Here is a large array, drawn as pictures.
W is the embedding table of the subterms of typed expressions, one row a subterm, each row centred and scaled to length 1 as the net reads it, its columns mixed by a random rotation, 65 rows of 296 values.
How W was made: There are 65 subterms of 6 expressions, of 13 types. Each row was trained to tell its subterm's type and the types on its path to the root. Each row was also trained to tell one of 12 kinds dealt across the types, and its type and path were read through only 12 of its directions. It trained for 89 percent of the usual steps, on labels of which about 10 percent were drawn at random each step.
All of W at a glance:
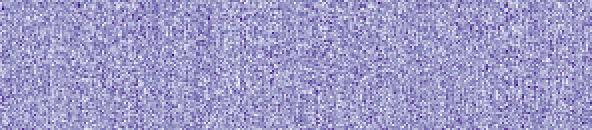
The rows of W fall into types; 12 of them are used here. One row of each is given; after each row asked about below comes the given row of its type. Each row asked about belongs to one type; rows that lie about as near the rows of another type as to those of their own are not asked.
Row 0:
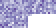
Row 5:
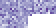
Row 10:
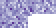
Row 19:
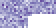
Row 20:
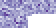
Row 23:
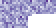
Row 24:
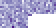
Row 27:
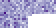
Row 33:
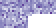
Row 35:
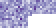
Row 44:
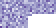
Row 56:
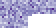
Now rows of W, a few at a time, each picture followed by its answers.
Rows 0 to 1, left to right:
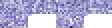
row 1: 33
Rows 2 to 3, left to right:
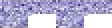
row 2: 20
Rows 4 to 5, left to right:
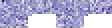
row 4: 27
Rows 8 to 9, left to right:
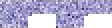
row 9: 44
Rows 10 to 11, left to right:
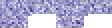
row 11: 20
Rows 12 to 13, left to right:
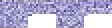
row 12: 5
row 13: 23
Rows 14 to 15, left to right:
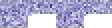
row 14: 23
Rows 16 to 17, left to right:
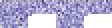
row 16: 23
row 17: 23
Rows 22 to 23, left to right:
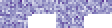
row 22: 33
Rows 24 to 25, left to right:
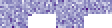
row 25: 10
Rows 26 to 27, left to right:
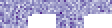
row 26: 5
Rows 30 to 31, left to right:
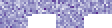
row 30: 10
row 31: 20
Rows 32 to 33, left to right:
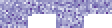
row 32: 56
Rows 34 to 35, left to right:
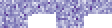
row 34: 23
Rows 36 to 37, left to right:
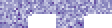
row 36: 33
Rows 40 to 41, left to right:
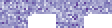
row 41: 44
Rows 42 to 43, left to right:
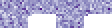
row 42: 35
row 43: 33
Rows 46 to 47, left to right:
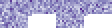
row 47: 5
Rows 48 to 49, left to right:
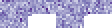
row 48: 10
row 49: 10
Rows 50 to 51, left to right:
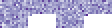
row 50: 44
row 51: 5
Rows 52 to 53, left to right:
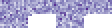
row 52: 27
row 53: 56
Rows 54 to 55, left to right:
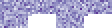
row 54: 44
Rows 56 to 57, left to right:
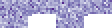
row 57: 20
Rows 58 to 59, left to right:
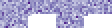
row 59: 0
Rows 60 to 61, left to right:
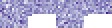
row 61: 35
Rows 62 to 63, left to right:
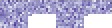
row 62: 5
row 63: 10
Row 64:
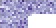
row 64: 20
